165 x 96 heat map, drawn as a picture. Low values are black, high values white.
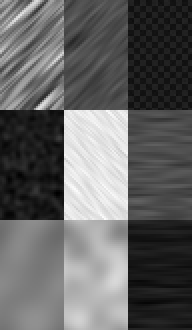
It is made of 3 by 3 panels. Panel 1,1: middling, slanting up to the right, strong in contrast. Panel 1,2: low, slanting up to the right, faint in contrast. Panel 1,3: very low, checkered, faint in contrast. Panel 2,1: very low, blotchy, faint in contrast. Panel 2,2: very high, slanting down to the right, faint in contrast. Panel 2,3: low, streaked across, faint in contrast. Panel 3,1: middling, smooth, faint in contrast. Panel 3,2: high, smooth. Panel 3,3: very low, streaked across, faint in contrast.
